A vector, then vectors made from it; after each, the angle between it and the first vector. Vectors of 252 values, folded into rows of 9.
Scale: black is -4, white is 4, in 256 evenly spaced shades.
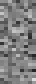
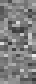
nearly opposite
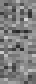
partly opposed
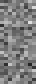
partly opposed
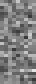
nearly opposite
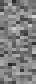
partly aligned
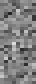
orthogonal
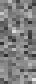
nearly parallel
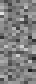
partly aligned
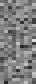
orthogonal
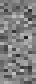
partly opposed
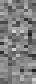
nearly parallel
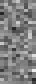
nearly opposite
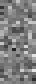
nearly opposite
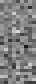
partly aligned
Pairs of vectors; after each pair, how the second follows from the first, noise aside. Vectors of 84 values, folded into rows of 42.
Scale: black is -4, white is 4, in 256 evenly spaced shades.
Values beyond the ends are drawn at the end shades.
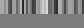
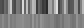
negated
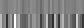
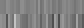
shrunk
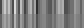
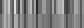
copied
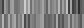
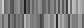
negated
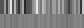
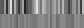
copied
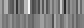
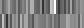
wrapped around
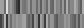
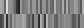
copied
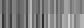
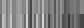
negated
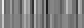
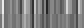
copied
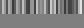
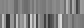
wrapped around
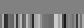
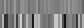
copied
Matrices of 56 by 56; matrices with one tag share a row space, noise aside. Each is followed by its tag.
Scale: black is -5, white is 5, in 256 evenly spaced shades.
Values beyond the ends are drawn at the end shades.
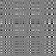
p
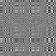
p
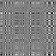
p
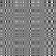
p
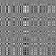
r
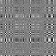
p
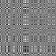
r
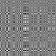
r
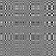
p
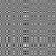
r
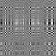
p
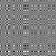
r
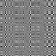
p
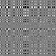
r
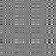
p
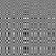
r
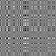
r
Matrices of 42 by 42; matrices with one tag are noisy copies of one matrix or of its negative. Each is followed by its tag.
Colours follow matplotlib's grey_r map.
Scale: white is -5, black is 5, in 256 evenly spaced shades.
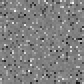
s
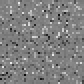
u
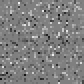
u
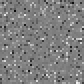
s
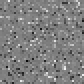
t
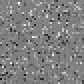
u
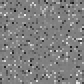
s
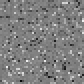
t
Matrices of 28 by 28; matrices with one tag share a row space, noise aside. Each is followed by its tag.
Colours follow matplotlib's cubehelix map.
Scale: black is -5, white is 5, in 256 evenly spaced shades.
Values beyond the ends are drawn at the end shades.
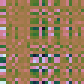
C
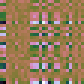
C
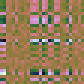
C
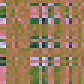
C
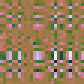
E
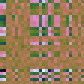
C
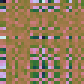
C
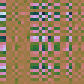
C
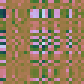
C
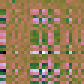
C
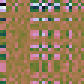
C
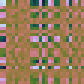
C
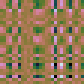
E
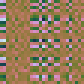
C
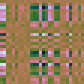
C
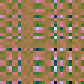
E
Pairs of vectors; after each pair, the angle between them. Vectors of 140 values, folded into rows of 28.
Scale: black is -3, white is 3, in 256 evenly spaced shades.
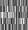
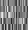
nearly parallel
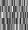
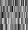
nearly opposite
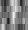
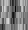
nearly opposite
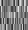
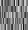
nearly parallel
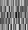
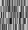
orthogonal
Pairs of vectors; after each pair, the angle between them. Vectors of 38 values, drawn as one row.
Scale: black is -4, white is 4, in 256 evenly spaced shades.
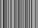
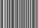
nearly opposite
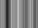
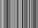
partly aligned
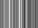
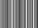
orthogonal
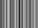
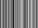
orthogonal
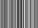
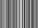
nearly opposite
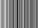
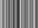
partly aligned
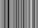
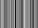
orthogonal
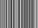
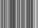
partly aligned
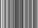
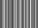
orthogonal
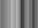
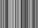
partly aligned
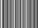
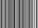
partly opposed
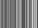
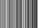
nearly opposite
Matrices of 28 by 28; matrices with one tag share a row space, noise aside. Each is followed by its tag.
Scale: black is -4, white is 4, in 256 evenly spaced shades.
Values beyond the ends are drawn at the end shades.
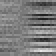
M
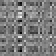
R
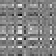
R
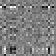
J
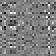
J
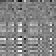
R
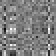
J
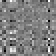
J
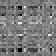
R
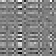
R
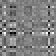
J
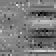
M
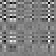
J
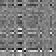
R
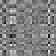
J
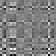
J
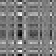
R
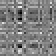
R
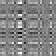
R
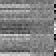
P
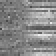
M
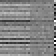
P
